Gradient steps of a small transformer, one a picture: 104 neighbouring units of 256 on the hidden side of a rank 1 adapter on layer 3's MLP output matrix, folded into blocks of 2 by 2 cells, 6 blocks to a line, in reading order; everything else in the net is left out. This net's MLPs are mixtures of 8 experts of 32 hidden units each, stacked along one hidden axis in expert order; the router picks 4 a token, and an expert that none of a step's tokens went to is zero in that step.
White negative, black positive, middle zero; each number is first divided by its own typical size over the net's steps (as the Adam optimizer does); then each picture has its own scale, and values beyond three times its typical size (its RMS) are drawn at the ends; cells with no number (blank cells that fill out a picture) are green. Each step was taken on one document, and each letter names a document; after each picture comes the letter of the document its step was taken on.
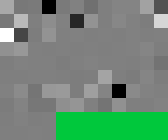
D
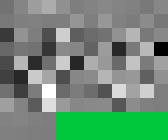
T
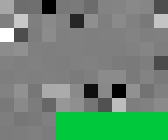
D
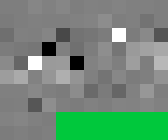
T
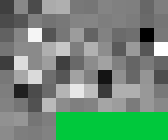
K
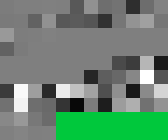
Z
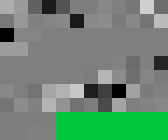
D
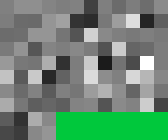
Z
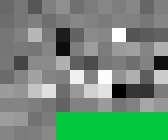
K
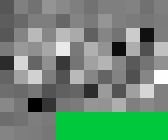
K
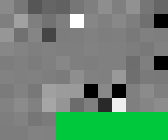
D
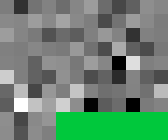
Z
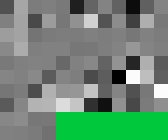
Z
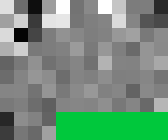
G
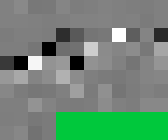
T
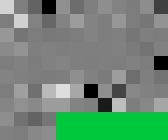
D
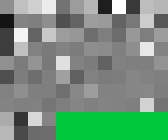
G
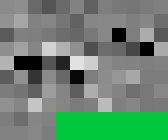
T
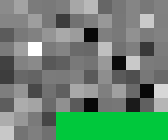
Z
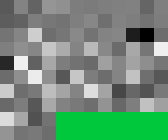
K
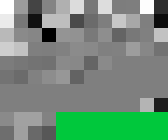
G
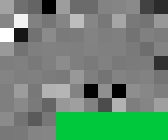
D
